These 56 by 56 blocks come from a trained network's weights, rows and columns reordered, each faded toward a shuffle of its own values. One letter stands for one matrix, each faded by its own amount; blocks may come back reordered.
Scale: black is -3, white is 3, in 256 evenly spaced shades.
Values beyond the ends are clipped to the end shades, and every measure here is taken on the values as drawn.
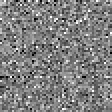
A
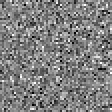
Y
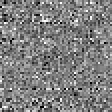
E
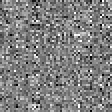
E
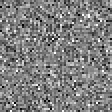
A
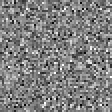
A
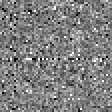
Y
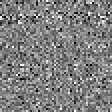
E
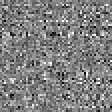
E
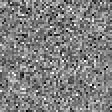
Y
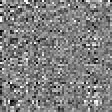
E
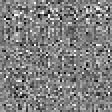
E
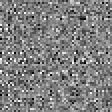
E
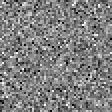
Y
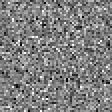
Y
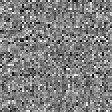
E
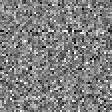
A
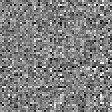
E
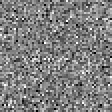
A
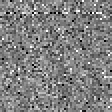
Y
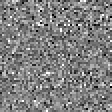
A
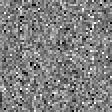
Y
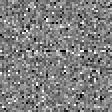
Y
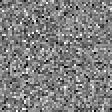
Y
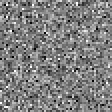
A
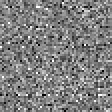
A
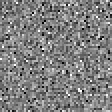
Y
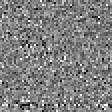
Y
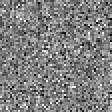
Y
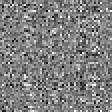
E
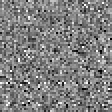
A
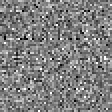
A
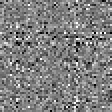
E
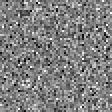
Y
